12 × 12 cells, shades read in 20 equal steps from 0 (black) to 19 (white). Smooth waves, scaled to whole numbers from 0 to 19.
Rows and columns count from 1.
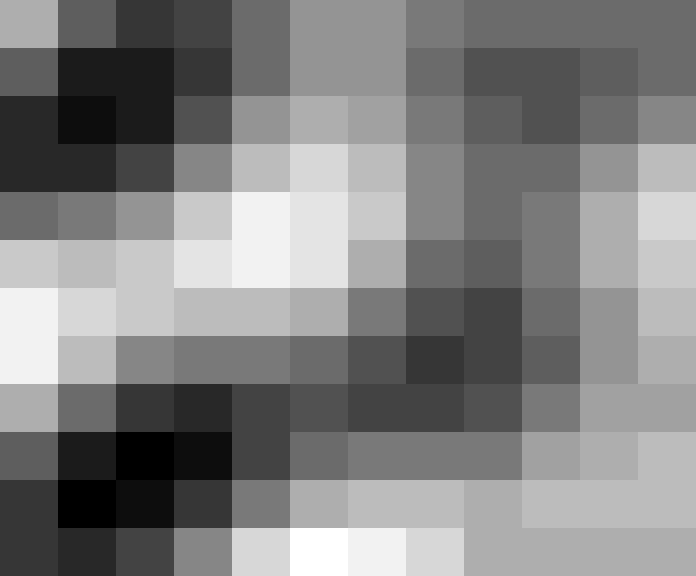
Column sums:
113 79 74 98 135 152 137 108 95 109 134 151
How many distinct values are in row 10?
10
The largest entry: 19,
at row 12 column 6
